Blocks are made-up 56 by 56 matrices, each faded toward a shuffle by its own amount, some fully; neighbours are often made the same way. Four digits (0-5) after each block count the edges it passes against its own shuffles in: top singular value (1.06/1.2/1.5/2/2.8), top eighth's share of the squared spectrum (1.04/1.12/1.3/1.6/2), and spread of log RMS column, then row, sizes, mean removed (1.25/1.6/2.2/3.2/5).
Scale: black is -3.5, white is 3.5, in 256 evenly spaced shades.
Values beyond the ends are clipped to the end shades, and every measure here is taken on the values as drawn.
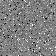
0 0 0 0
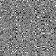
4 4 2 2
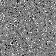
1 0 0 0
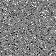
2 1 0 0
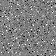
0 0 0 0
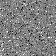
0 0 0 0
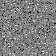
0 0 0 0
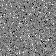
0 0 0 0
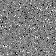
1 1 0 0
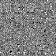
3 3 1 1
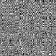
4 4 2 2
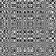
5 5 4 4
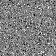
1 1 0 0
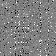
3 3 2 0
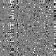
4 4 3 1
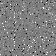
2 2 0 0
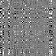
4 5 3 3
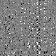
3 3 2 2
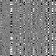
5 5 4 2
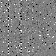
3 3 2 0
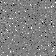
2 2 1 0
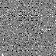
3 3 2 2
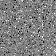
2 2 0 0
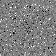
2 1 0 0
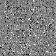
3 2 1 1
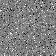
2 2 0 0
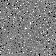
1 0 0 0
